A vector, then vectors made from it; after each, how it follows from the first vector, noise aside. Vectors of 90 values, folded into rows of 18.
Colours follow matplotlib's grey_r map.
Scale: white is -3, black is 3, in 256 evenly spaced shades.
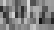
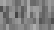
shrunk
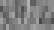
shrunk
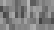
shrunk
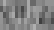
shrunk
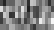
negated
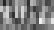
negated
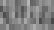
shrunk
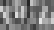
negated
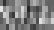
negated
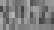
shrunk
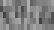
shrunk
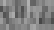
shrunk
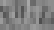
shrunk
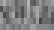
shrunk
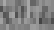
shrunk
